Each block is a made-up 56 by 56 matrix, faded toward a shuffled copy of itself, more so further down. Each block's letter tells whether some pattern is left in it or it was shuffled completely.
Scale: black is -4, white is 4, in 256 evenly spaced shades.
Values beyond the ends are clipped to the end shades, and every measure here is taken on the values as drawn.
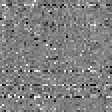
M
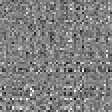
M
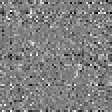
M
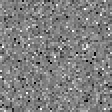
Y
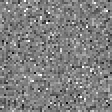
Y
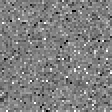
Y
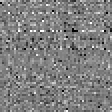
M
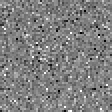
Y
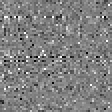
M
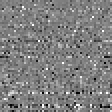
M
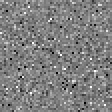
Y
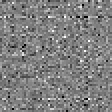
M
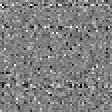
M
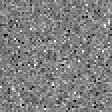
Y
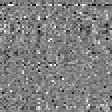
M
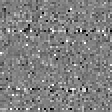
M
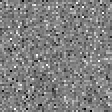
Y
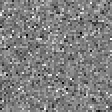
Y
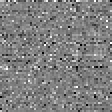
M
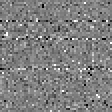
M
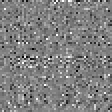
M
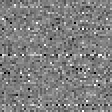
M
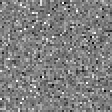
Y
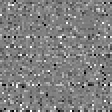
M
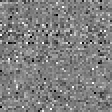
M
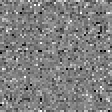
M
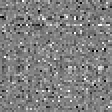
M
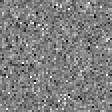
Y
